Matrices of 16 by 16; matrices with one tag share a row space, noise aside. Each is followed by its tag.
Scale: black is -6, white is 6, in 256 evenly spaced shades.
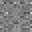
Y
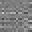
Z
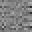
Z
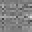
Z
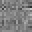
Z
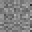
Y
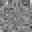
Y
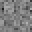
Y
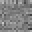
Z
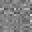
Y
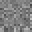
Y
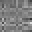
Z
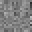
Y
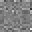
Y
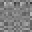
Y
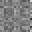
Y
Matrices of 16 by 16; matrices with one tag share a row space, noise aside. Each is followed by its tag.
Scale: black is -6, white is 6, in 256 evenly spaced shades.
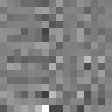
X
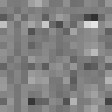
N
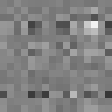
N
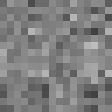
N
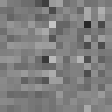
X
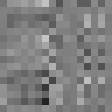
X
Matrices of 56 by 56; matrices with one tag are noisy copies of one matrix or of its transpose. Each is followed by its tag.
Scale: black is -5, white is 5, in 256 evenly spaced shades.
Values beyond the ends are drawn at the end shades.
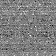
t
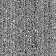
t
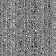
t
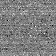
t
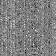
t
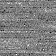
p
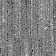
p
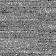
p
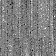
p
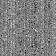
t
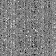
t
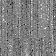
p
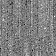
p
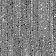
p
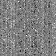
t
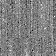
p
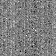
t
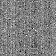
t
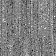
p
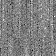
p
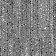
p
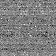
t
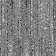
p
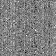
t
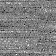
p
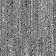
p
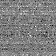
t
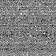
t
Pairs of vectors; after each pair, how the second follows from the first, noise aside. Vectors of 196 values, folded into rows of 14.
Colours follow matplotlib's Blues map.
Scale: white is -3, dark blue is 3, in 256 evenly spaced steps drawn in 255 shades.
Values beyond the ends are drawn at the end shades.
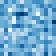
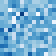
sign-scrambled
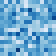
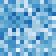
sign-scrambled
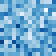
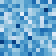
sign-scrambled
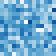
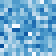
reversed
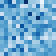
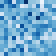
copied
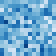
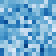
copied
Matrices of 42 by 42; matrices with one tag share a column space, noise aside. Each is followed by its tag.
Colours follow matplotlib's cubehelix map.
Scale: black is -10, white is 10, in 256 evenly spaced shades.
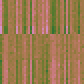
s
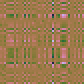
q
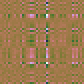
q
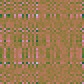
q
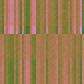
s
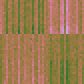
s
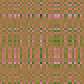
q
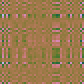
q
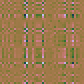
q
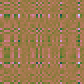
q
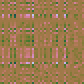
q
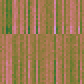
s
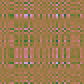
q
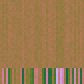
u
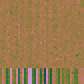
u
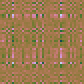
q
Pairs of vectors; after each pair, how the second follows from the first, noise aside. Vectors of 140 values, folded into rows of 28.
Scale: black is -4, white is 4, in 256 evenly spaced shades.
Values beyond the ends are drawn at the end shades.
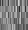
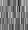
sign-scrambled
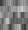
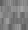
shrunk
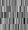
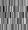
reversed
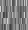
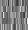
reversed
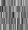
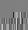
partly zeroed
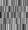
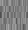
shrunk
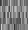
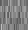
shrunk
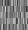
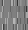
partly zeroed
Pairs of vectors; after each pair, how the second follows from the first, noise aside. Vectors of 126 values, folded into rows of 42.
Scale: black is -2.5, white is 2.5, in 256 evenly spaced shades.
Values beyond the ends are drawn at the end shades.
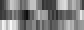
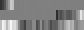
partly zeroed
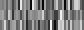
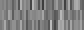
shrunk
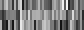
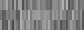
shrunk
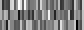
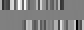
partly zeroed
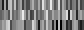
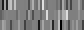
partly zeroed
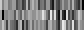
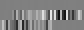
partly zeroed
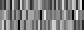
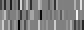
partly zeroed
